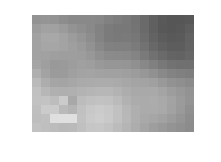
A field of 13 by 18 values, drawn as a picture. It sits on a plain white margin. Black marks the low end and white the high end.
The ninth with the lowest average is the top right. There are no regular stripes. An odd patch, rougher than its surroundings, sits in the bottom left. Values change most from cell to cell in the bottom left. There is an overall slope up to the bottom left.
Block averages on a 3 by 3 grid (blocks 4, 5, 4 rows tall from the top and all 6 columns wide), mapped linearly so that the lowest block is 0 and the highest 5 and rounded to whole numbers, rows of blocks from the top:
320 | 432 | 553
